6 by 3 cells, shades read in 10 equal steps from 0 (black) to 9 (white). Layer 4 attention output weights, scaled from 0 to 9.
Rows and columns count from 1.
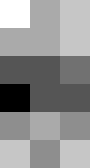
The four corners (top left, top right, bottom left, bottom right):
9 7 7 7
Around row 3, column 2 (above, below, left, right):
6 3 3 4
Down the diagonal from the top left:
9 6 4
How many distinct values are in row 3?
2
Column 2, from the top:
6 6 3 3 6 5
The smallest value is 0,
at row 4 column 1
